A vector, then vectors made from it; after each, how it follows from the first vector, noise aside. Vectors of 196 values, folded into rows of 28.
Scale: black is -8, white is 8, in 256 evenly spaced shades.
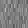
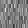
scaled up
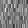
scaled up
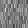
scaled up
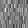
scaled up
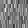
scaled up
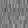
sign-scrambled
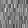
scaled up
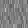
sign-scrambled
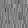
sign-scrambled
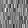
scaled up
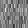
scaled up
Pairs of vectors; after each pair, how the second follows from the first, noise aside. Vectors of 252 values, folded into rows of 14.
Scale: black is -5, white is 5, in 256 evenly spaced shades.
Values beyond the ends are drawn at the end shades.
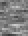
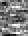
scaled up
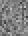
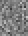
negated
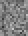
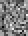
scaled up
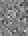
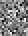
scaled up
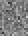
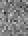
shuffled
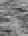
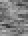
reversed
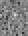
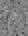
shrunk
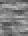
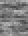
negated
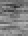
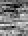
scaled up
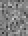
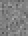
shrunk
